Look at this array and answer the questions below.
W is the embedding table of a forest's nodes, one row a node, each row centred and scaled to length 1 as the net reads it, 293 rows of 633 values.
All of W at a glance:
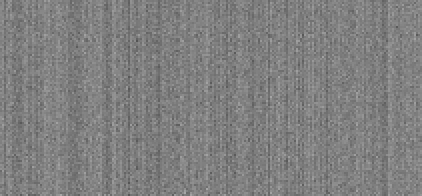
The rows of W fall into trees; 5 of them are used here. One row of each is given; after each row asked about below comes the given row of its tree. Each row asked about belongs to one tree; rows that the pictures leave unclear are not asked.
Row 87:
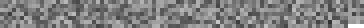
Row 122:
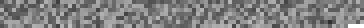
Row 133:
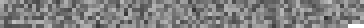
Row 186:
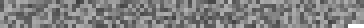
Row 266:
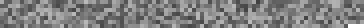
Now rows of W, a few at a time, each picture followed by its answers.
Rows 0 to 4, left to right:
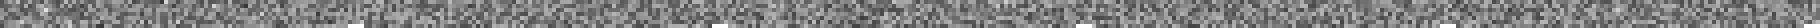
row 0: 122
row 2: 186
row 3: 133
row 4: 122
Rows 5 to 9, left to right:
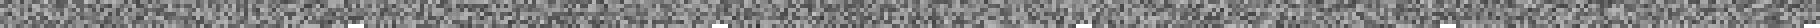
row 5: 266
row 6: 186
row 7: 186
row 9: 122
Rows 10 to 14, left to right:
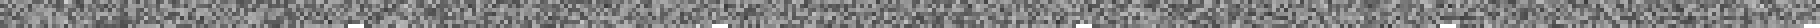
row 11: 122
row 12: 186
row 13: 266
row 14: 133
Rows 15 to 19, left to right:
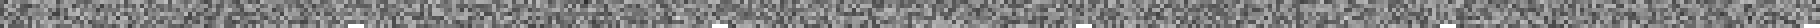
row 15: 186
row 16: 186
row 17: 122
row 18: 186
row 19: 133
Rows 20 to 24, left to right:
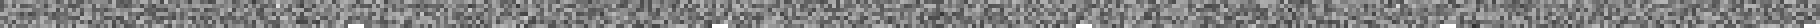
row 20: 186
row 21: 266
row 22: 186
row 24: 266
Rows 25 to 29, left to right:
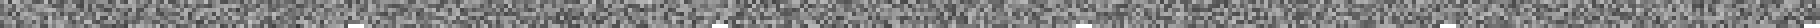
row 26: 186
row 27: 133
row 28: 186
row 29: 266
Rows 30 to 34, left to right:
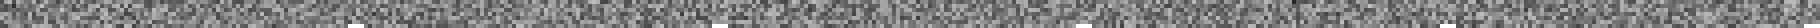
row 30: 122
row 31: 87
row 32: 133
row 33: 186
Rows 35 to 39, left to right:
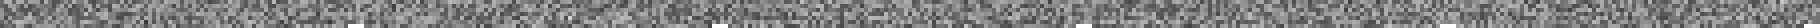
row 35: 122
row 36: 266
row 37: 186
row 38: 133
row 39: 186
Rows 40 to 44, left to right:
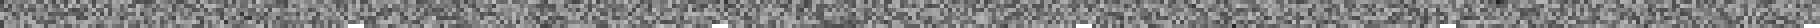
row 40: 122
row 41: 122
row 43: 186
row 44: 133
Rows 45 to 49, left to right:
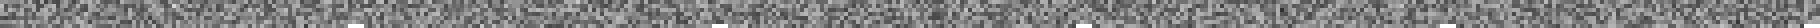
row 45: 133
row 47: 186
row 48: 122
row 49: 87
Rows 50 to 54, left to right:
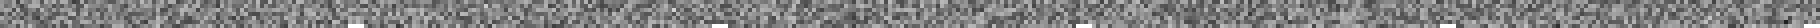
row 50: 87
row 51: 266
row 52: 266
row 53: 266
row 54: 122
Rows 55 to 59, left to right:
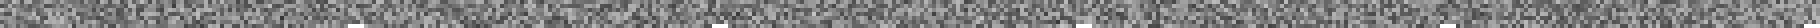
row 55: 266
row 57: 87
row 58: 186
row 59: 186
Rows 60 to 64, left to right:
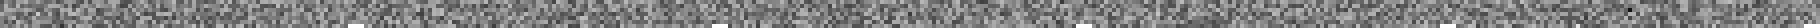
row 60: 186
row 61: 186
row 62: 186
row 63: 266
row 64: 186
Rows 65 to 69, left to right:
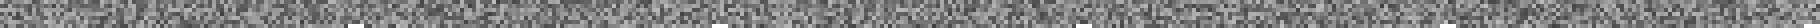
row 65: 266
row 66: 122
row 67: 266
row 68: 186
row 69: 133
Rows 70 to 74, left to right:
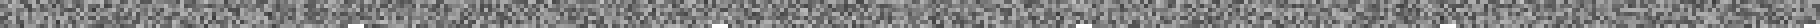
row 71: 133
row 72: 186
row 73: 266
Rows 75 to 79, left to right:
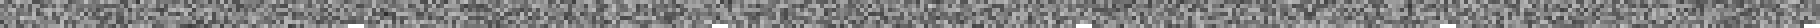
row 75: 266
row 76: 186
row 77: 186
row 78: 122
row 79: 266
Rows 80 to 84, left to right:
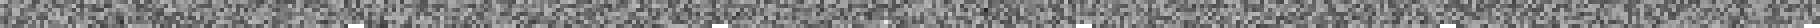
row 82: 87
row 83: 186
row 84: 122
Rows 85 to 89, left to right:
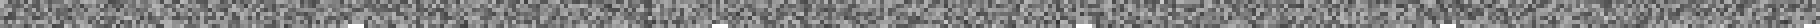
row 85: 133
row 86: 122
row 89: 122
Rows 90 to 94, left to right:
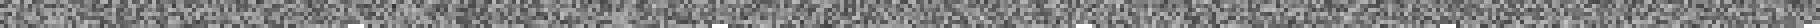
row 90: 266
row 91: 266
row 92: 133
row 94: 122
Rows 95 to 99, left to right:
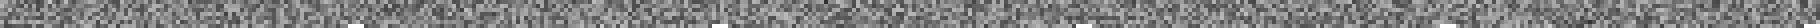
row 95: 133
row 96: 122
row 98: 133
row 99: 266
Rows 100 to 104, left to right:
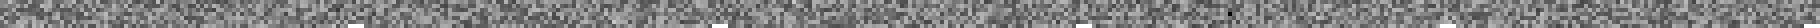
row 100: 122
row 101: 266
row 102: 266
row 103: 133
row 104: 186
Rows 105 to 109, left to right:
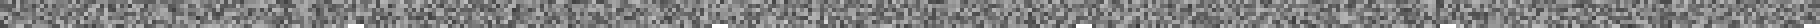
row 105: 122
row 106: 186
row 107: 186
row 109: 186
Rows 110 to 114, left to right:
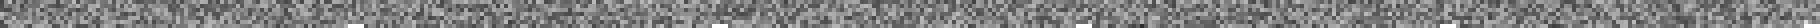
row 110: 122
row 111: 186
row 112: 122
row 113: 266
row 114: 133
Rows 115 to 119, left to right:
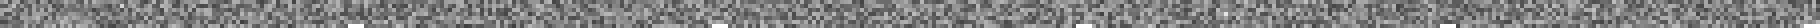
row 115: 266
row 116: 133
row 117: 186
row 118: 266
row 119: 122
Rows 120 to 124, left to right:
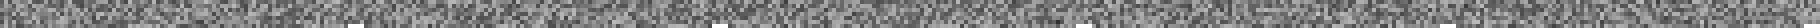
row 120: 266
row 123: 266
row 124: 133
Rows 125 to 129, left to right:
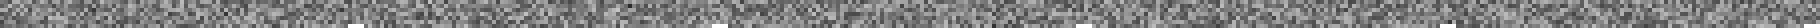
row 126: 186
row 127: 122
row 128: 266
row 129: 266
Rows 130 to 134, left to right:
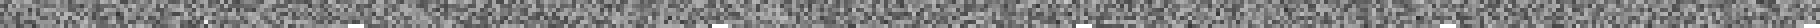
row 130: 266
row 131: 266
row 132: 266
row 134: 133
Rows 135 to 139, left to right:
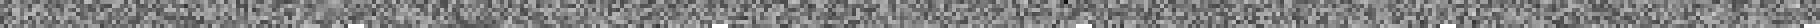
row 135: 266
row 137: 133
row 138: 186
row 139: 266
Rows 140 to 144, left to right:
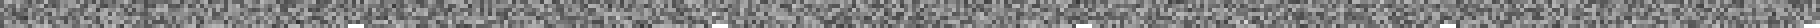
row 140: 122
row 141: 133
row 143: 186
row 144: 122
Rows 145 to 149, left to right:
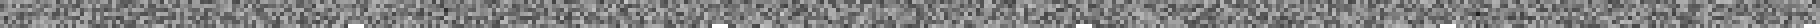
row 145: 186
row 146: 186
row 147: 122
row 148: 266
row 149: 186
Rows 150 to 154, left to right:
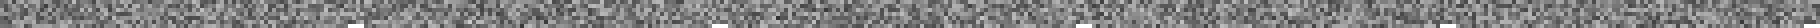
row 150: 122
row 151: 133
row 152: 186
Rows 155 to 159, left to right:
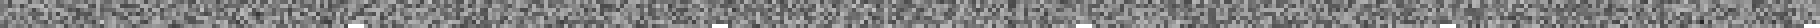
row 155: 87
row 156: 266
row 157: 122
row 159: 186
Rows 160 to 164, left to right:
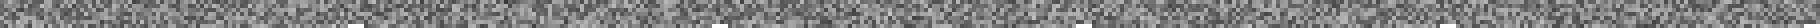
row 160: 122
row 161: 122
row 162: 122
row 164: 266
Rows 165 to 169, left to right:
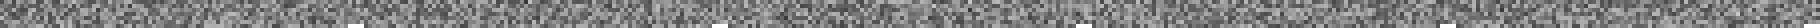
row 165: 122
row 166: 122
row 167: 186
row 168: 266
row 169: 122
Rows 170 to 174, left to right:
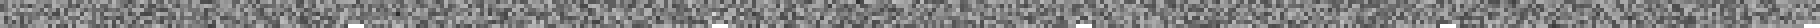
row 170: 186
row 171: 133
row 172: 186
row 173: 266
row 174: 133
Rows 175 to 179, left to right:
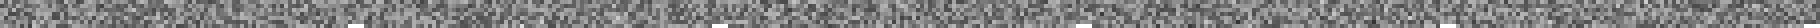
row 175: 186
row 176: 266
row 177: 133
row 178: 87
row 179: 266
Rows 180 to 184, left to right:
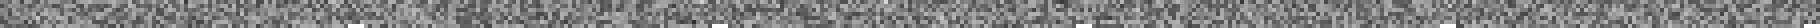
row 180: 266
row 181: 266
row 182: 122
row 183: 133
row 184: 122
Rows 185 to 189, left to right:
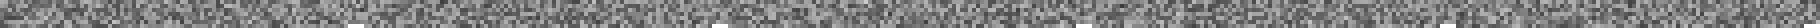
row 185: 133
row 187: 87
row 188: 186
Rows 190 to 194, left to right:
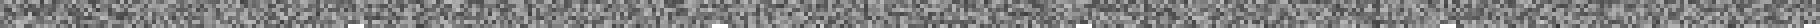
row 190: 122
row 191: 133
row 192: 266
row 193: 122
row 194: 122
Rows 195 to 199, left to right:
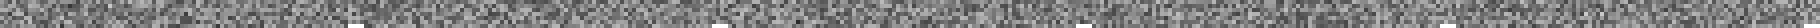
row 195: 87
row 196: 122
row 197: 266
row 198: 186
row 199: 133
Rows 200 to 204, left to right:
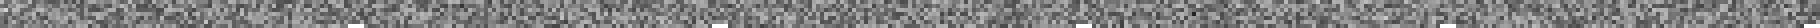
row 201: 266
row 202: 266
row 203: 186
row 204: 266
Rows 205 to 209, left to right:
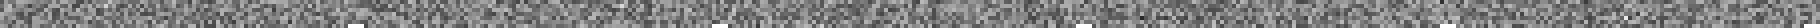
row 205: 186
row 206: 122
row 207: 186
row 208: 186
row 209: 186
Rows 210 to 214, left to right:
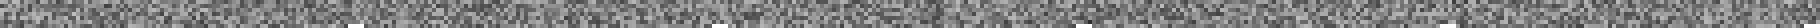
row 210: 266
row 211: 186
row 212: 186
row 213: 122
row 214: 266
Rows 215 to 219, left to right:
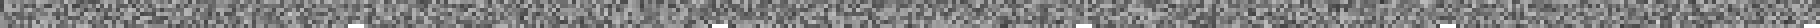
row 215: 186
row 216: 266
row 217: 122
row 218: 266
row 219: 186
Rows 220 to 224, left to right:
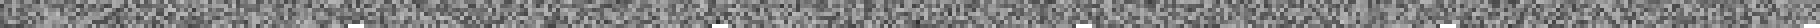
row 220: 266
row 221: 266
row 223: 266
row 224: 133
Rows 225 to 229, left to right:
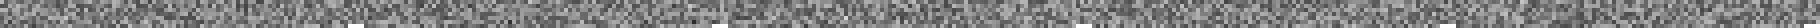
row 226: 122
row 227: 133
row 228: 122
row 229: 266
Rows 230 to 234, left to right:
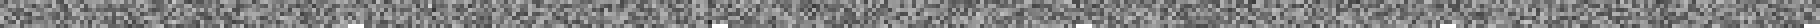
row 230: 186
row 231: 266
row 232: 266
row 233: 266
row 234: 186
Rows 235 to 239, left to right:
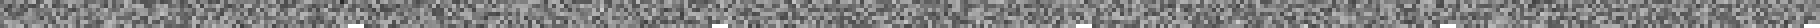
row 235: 122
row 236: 122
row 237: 186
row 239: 186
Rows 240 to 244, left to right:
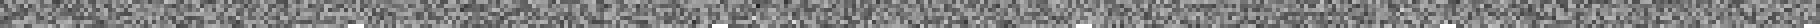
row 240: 122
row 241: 186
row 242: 133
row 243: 186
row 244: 122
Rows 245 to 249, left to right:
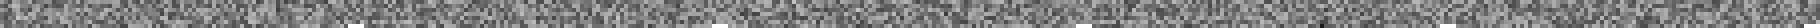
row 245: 266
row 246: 133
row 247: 186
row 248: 133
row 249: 266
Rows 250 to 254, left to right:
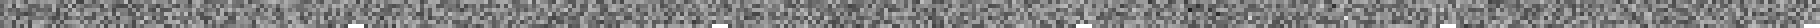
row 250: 186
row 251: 186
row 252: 186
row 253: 186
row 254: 133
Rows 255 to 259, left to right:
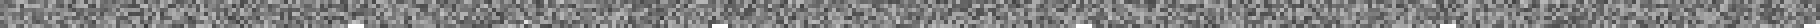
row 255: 87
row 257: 122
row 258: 266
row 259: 266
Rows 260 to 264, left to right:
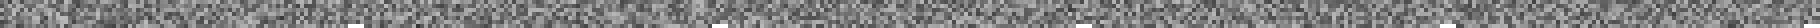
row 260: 266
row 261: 266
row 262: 122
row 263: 133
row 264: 122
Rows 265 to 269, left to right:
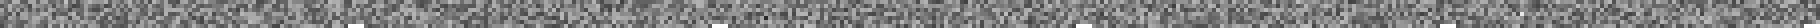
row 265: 266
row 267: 186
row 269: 266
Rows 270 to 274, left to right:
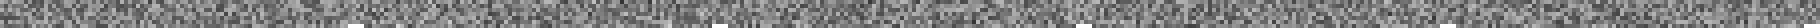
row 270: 133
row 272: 186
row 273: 133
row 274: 266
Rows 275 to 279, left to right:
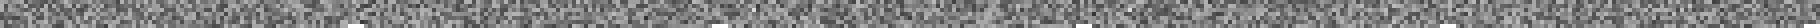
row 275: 133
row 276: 266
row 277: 266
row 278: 122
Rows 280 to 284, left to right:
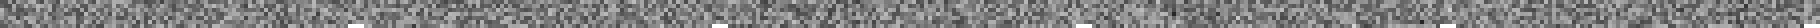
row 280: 122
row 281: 186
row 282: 133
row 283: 266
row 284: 87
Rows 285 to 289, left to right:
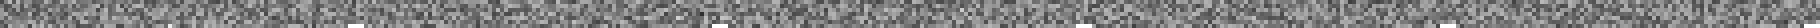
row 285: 122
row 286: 186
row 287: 122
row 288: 266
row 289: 266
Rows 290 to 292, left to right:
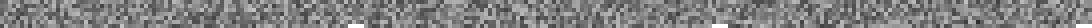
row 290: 186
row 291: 133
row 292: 133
